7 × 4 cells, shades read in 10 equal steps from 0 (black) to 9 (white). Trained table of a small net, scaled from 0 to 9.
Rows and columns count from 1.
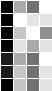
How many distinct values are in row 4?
3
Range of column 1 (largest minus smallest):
1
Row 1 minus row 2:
0 -3 -4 1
